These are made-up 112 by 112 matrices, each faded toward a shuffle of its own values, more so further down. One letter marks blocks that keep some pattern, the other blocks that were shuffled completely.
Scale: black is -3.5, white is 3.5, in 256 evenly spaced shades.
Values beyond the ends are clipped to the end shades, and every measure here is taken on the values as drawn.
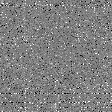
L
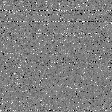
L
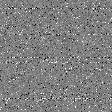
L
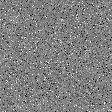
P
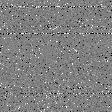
L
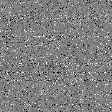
L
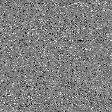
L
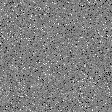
P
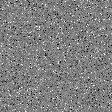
P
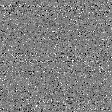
L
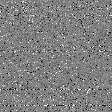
L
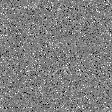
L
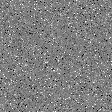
P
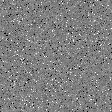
P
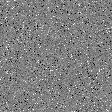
P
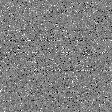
L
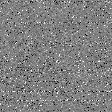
L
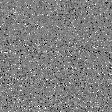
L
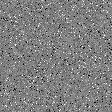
P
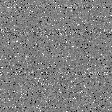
L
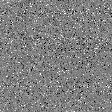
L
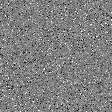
P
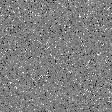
P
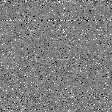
L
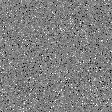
P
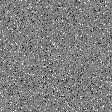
P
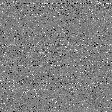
L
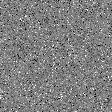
P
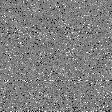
L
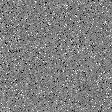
P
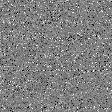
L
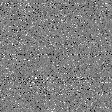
L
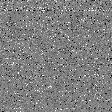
L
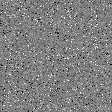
P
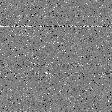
L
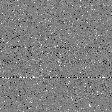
L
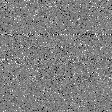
L
